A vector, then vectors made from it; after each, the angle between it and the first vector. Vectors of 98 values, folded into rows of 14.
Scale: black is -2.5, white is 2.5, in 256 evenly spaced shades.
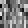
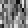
orthogonal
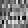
orthogonal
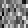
partly aligned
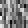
nearly opposite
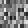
partly aligned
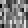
nearly parallel
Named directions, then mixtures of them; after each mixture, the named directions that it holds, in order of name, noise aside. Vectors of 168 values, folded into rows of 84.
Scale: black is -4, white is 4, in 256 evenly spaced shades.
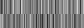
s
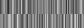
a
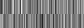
a, s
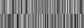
a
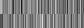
a, s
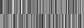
a, s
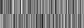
a, s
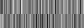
s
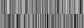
a, s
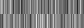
s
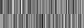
a, s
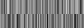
a, s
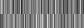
s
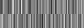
a, s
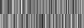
a, s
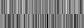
a, s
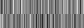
s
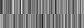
a, s
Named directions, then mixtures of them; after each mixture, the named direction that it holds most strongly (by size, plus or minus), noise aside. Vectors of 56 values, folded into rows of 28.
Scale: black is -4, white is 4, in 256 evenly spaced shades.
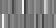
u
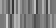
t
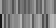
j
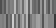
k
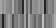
u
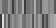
j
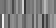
u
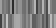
t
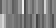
u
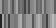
j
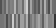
k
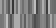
t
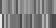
j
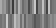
t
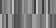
t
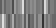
u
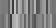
t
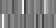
u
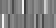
u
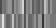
u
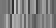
t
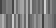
k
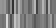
t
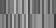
k
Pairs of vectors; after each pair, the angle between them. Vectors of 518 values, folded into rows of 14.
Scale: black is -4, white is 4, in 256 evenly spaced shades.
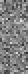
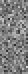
partly aligned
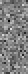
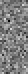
nearly parallel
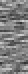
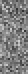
orthogonal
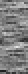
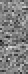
partly aligned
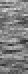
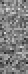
partly aligned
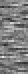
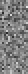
orthogonal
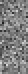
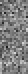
nearly parallel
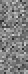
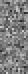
orthogonal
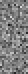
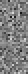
partly opposed
